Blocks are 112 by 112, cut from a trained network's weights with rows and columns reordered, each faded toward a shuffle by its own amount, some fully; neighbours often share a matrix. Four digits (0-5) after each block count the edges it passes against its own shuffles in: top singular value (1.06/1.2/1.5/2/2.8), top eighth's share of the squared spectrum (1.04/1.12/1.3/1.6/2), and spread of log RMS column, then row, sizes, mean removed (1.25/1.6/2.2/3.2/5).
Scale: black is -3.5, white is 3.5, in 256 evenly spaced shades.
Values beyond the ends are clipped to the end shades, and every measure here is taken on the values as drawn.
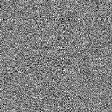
3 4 2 2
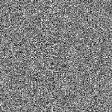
3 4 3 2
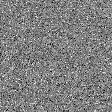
0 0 0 0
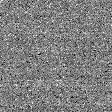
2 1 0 0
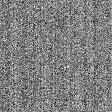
3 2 0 1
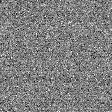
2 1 1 0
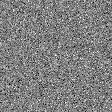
0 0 0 0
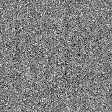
0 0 0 0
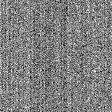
3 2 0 2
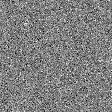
0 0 0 0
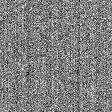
3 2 0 1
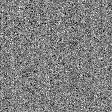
1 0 0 0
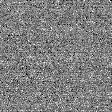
2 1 1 0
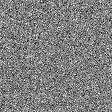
0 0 0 0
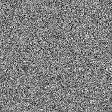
2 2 0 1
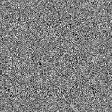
3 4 2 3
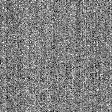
3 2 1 2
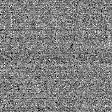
3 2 2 0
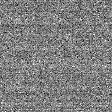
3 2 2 0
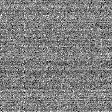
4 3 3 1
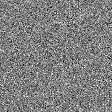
2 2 0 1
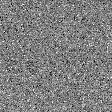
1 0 0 0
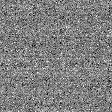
2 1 1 0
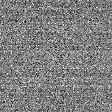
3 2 2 0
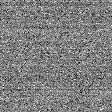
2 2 1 0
